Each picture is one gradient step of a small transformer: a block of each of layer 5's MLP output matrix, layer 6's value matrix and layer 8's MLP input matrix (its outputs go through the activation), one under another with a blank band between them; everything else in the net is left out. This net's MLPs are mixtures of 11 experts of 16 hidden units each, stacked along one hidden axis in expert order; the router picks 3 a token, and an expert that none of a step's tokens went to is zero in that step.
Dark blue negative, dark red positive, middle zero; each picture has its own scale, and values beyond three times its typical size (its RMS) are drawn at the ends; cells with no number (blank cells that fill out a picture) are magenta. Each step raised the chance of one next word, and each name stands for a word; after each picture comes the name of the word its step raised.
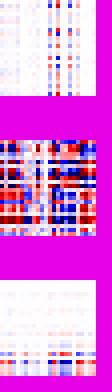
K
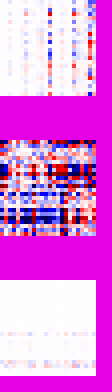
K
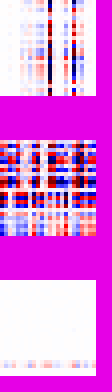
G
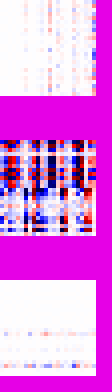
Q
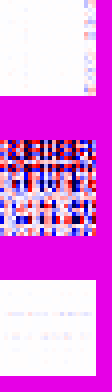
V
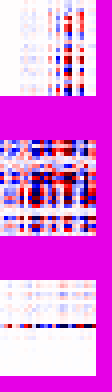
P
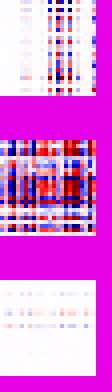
P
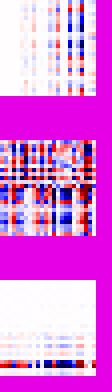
Q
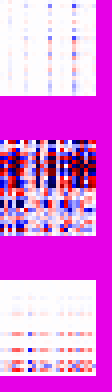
V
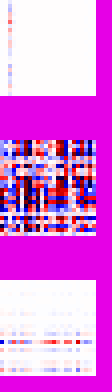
P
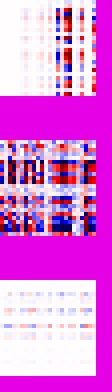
G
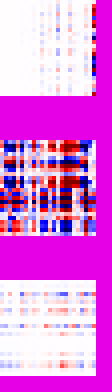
G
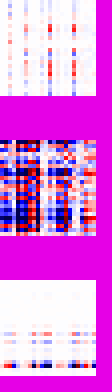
K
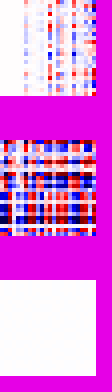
K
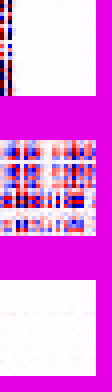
P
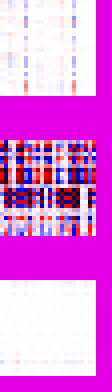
G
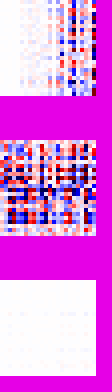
Q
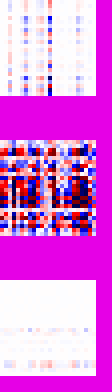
P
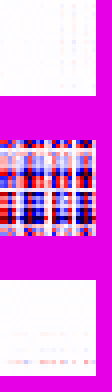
K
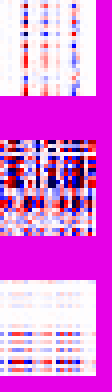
V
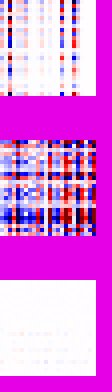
K
